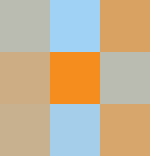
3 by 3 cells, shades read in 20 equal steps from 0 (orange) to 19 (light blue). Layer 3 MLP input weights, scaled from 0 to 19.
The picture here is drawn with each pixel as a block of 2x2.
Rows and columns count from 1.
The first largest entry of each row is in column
2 3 2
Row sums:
38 22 35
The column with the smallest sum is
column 3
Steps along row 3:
up down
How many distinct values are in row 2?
3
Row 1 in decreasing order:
19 13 6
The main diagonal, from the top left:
13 0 7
